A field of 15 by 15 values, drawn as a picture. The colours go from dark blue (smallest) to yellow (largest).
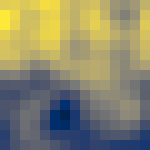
Calmest part: top left. Stripes: none. Ninth with the highest average: top left. Lone odd cells: none. Slope: up to the top.
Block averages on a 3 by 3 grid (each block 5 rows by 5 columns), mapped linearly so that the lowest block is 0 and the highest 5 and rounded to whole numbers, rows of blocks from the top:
554
233
101
